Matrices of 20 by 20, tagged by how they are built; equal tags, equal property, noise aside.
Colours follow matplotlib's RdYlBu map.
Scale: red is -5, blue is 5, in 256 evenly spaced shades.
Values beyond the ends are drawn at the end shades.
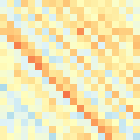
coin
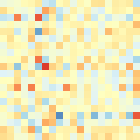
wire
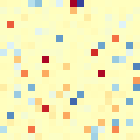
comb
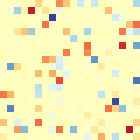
comb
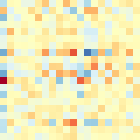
wire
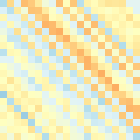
coin
